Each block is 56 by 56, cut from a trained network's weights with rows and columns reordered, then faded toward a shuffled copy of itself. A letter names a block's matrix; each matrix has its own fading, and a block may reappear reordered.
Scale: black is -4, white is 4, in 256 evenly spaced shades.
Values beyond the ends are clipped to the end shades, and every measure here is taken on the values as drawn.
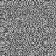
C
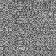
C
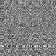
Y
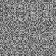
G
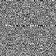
Y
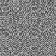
G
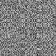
G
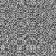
G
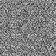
C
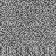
G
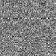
Y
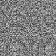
C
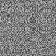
G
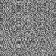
C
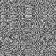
C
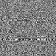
Y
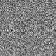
C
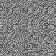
G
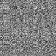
Y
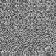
C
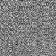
C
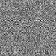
Y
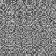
C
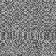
G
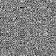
Y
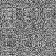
C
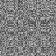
G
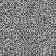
G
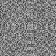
G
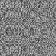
G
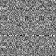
Y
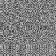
G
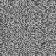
G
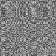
G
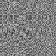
G
